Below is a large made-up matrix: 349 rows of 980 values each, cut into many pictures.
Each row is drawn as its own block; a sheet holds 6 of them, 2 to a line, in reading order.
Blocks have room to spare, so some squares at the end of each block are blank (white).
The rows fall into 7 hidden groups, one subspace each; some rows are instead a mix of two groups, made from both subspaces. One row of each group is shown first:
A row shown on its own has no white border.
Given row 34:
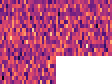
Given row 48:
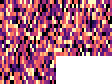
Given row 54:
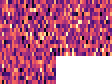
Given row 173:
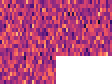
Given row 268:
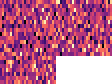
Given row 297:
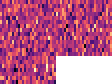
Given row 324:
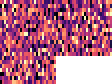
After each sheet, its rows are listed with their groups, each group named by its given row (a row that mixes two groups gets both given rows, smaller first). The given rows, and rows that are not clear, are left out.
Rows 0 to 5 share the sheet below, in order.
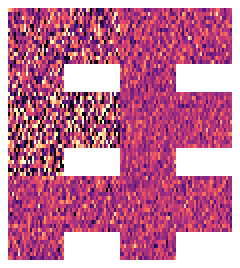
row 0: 48
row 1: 54 and 324
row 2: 297
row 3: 34
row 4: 34 and 173
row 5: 297
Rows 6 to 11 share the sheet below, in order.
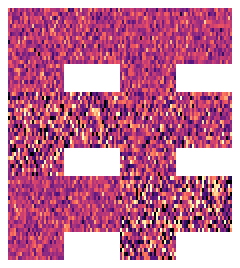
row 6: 268
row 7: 34
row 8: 48
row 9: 54
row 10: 34 and 48
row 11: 48
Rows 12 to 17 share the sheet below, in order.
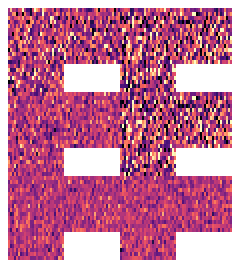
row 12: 173
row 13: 34
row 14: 54
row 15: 34
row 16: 34
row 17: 324
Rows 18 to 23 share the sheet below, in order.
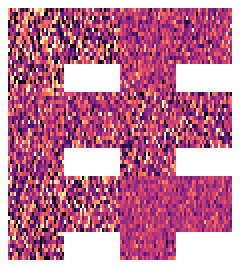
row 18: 54
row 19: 48
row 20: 34
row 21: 173
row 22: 324
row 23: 297
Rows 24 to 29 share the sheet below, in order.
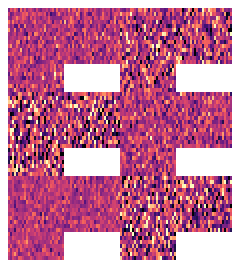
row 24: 297
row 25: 48
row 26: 34
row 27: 268
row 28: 48
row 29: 324
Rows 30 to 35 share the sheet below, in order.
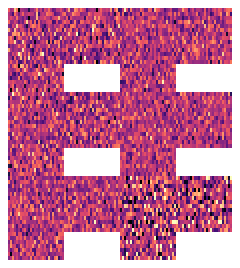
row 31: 48 and 324
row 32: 324
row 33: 268
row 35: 268
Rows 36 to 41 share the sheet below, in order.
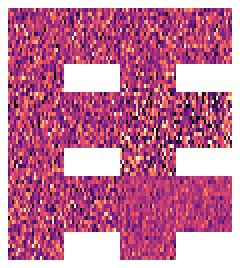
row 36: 297
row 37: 297
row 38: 54
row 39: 48
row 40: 173
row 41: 34
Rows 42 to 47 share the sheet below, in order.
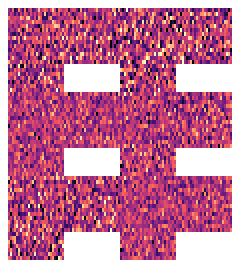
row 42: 48 and 268
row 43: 54
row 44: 268
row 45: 324
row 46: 34
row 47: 324
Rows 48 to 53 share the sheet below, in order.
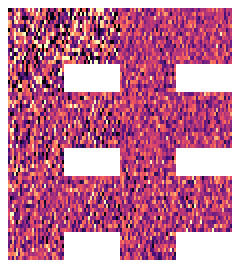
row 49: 54 and 297
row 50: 34
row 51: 297
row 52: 34
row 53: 324
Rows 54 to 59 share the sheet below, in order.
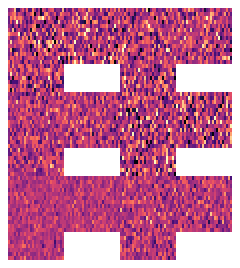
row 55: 34 and 297
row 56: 48
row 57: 297
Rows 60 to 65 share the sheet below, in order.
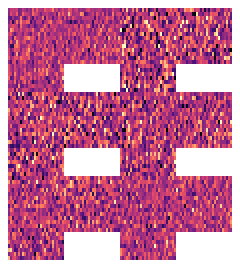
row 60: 34
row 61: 34 and 297
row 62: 173
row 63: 34
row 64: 324
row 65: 297 and 324
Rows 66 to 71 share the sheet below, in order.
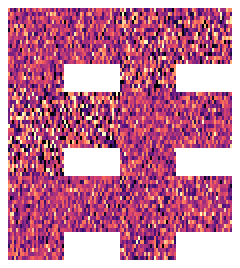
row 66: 297
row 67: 324
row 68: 268
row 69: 268
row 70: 34
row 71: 297 and 324
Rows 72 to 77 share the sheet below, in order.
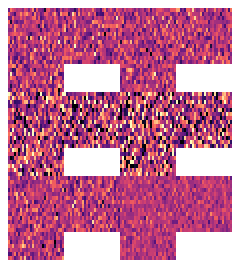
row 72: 34
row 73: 268
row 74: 48
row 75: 54
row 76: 297
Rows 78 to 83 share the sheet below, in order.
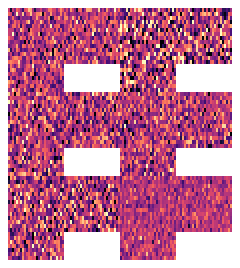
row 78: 173
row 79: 54
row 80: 54 and 297
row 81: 34
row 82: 48 and 173
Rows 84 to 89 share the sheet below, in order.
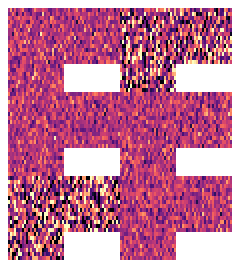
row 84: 173
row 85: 34
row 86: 297 and 324
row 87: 48 and 173
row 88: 48
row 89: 48 and 54
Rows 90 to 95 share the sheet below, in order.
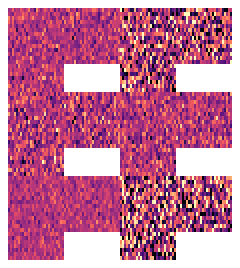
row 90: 297
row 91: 268
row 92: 297
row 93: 34 and 268
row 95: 324
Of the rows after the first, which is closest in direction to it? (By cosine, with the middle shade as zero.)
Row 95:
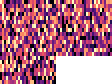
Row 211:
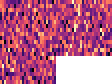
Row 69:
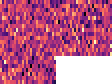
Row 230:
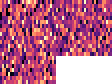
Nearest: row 211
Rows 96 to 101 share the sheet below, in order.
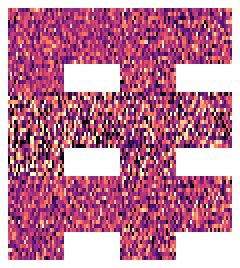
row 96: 54
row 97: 324
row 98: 34
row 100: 324
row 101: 324
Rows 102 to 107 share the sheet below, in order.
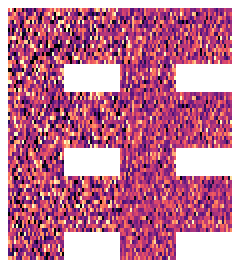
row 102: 54
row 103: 34
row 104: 48
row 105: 34
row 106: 268 and 324
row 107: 268
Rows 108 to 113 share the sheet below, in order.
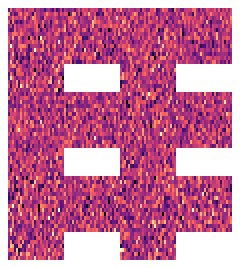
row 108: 34
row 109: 324
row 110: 34
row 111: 54
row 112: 34 and 54
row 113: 324
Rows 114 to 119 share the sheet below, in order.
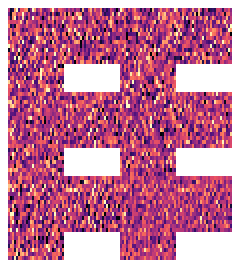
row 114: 324
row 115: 48
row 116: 34
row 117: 54
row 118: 34
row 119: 34
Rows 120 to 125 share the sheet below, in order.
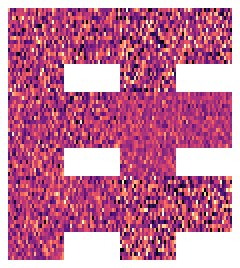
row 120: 268 and 324
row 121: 54 and 297
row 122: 324
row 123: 173
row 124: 48
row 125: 324
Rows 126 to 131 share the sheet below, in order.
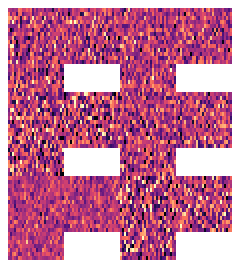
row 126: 34
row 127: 34 and 324
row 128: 268
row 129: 34 and 173
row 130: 48
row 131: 54
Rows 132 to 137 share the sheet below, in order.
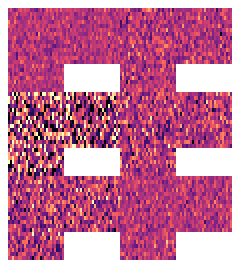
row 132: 54
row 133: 54
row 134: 173
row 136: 173
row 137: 297
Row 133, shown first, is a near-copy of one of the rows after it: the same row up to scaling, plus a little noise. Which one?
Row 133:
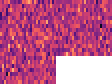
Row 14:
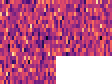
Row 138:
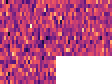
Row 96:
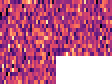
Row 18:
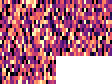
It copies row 96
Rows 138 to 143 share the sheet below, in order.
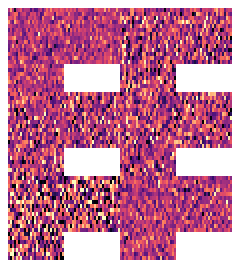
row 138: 54
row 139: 34
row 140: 297
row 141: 48
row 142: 268
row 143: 34 and 48
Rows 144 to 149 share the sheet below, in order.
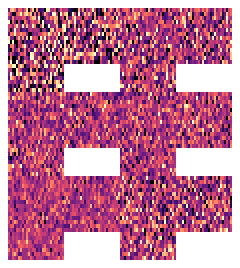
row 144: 34
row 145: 297
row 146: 48 and 324
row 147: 48
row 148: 48
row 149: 173
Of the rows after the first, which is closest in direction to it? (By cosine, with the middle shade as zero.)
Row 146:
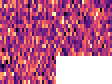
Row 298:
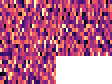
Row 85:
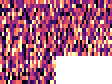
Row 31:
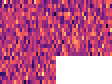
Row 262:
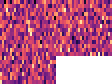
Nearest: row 262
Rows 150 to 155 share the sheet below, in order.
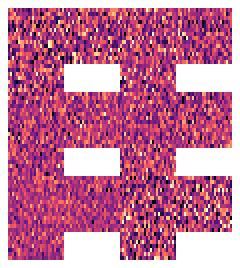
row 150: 54
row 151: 173
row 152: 324
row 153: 324
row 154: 173
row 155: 173 and 297
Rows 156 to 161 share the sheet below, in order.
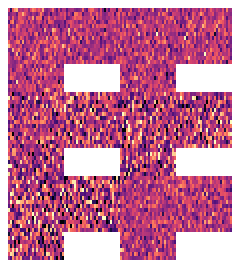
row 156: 54 and 324
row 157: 173 and 297
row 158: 324
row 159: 34
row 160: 268
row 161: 324
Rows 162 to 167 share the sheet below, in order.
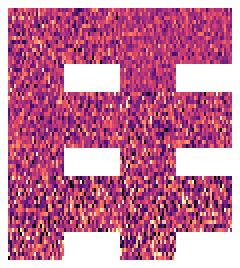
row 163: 268
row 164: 173
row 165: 54
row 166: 324
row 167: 324
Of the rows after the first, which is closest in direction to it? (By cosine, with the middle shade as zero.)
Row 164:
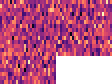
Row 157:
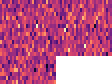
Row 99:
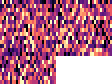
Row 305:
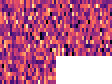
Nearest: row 157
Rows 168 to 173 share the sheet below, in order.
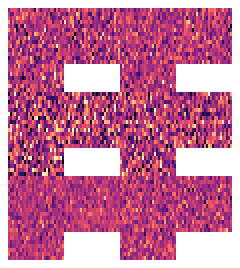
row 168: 297
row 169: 48
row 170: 54 and 297
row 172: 324
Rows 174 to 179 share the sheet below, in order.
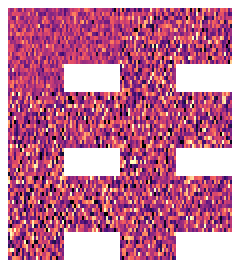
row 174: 268
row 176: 34 and 324
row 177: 54 and 297
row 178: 48 and 173
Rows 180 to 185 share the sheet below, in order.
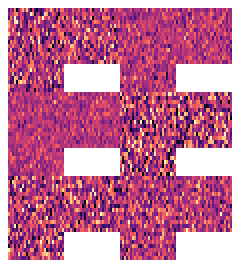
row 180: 54
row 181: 297
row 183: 34
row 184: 324
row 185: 54
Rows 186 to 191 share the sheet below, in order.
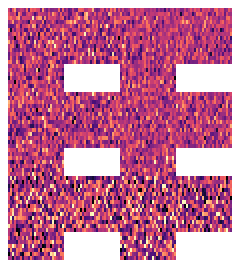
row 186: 34 and 54
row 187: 34
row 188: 34 and 297
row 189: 297
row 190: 173 and 297
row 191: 173
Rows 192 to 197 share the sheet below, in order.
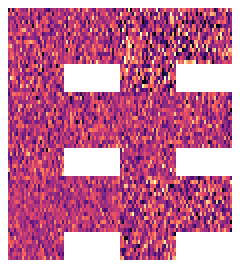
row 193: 34 and 173
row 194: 324
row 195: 48
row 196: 48
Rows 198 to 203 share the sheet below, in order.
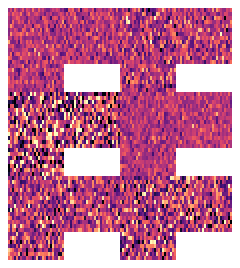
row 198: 268
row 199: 54
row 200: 54 and 297
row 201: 324
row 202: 34 and 324
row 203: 48 and 268
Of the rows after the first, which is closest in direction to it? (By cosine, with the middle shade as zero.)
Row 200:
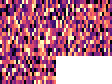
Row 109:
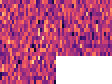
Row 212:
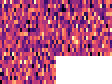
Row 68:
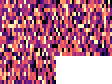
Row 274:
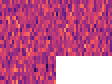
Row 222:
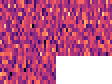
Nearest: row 274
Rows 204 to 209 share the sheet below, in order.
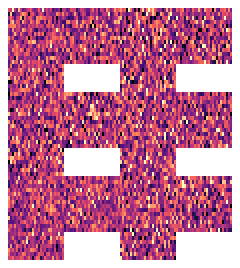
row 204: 324
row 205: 54
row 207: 173
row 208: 173
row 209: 324
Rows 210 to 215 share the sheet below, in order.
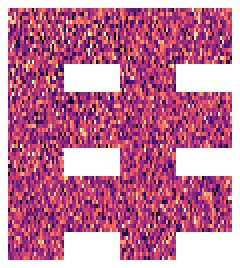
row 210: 34
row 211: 54 and 324
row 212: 324
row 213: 173
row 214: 268
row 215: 48
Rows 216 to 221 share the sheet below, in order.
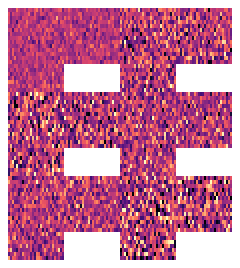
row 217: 34
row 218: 54
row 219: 173
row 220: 324
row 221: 173 and 297
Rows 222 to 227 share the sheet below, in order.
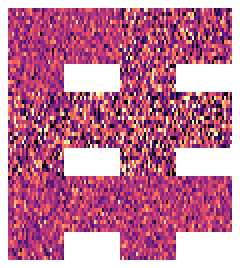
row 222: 173
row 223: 324
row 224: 48
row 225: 268
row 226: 48
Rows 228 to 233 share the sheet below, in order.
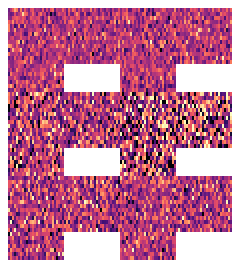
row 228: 297 and 324
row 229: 54
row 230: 54
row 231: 173
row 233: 48 and 173
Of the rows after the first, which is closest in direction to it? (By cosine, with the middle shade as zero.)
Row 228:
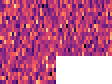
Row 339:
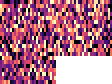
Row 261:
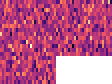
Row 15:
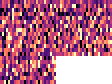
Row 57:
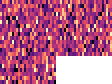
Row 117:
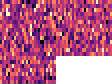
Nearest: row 57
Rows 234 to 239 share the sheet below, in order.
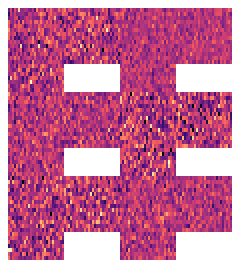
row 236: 48 and 54
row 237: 173
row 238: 324
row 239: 54
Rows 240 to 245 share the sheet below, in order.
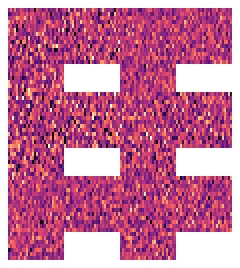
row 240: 173 and 297
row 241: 48 and 173
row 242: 173
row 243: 268
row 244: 173 and 324
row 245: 268
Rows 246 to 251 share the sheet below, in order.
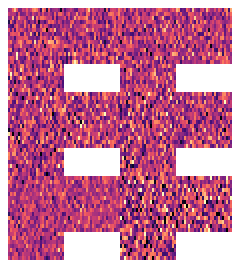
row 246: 48 and 54
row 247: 268
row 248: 324
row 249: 54
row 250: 324
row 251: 173
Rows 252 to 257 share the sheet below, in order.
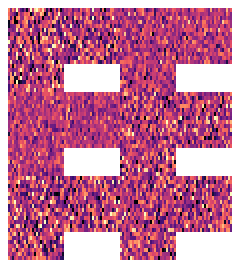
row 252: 54
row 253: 173
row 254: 54 and 173
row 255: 297 and 324
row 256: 48
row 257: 48 and 54
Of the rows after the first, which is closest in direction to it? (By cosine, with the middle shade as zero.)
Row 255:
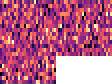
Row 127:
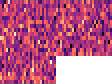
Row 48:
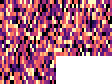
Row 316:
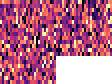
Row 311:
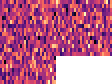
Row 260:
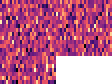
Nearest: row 260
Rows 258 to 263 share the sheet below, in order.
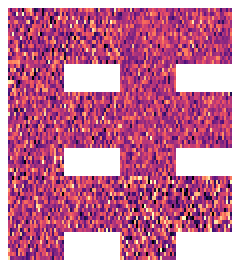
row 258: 173
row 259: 173
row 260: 297
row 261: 268
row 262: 54 and 324
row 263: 48 and 268
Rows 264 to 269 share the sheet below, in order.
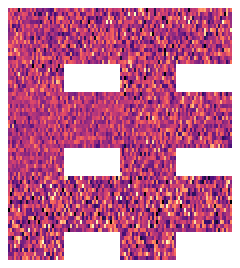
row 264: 173
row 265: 173 and 297
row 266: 34
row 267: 173 and 324
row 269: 48 and 297
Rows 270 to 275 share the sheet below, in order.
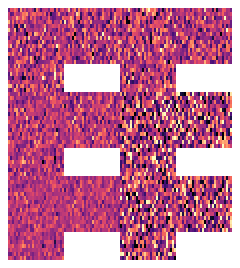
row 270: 297
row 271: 54
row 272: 297
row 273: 268
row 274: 297
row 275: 297
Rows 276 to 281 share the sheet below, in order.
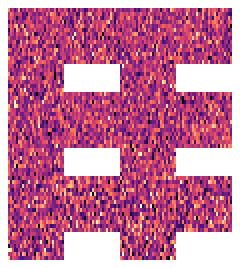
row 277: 48
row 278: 54
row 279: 324
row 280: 324
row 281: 34
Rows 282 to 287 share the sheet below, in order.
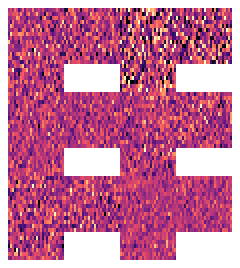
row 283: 54
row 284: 54
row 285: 173
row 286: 34 and 54
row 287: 297
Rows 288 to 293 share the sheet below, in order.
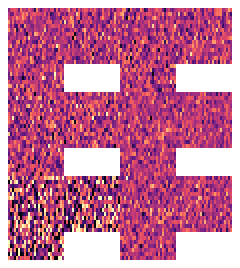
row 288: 297
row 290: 173
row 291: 54
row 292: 34
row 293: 54
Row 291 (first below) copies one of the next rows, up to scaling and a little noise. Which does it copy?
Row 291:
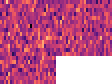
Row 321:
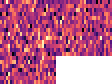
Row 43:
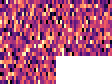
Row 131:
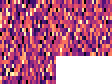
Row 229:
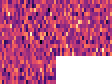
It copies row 321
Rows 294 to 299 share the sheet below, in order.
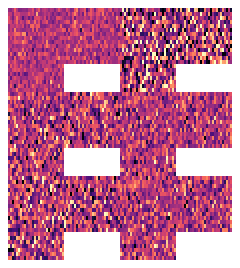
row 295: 173
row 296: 48
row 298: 173
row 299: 297
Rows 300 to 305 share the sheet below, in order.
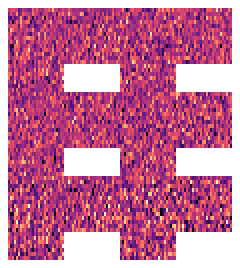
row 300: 34
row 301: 54
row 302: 297
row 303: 268
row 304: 34
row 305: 54
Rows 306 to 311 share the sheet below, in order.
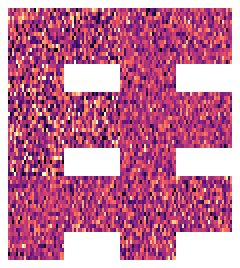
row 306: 297
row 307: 54 and 173
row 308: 297
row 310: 34 and 297
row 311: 268
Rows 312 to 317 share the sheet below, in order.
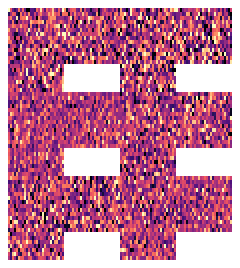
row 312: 48 and 173
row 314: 34
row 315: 48 and 297
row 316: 48
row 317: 54 and 173
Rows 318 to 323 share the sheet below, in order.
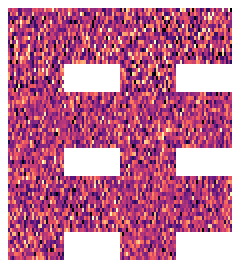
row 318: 34
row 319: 268
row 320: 297
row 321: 54
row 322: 48
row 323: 48
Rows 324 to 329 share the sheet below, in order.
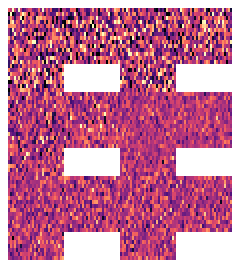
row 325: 173 and 268
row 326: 324
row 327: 34 and 297
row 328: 268
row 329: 48 and 54
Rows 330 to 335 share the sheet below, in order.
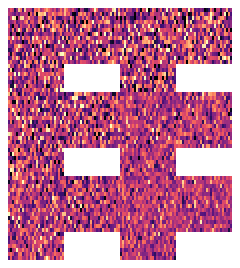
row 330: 268
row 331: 297
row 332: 268
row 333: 48
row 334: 324
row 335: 324
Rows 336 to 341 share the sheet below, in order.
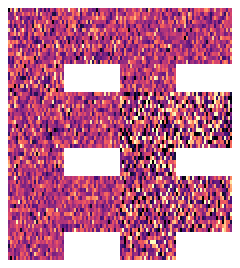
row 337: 297
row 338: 54
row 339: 48 and 324
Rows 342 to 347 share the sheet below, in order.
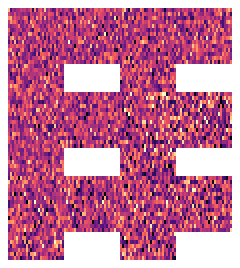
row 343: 324
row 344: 54
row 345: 173
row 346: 173 and 297
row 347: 268
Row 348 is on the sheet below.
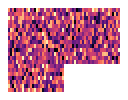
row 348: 297
